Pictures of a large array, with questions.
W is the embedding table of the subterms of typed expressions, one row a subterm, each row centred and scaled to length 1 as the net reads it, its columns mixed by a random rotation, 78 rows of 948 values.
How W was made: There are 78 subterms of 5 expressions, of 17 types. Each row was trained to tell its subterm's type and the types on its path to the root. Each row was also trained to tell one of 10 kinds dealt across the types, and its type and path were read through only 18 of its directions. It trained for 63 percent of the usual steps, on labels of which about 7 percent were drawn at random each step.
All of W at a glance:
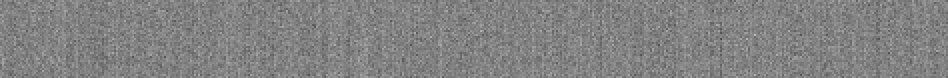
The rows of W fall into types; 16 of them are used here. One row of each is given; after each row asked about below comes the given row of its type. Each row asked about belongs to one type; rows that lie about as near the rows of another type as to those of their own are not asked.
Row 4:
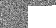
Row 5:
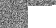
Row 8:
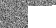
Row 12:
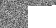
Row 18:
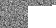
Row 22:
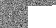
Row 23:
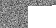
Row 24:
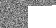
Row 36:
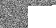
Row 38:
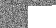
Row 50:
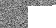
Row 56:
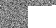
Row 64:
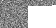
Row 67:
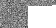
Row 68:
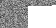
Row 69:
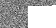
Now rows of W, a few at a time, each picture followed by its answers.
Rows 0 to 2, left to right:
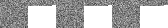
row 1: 8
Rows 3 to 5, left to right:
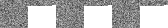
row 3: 50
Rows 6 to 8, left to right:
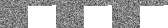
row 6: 36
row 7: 24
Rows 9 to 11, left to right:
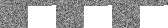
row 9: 38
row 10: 24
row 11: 22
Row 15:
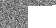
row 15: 50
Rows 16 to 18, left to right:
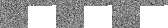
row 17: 5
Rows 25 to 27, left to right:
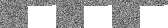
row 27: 64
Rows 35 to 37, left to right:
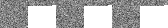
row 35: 22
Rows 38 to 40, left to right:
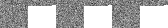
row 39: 69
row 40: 50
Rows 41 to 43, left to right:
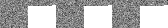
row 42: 68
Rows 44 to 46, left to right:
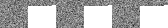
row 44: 38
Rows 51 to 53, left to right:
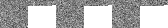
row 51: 22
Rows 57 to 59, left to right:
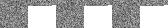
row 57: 69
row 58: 24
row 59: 69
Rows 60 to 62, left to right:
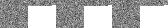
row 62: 8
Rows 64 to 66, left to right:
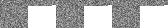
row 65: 4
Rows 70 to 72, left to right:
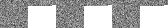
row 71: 5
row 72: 38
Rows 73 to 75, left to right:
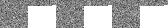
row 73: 50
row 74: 22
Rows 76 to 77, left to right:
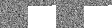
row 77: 69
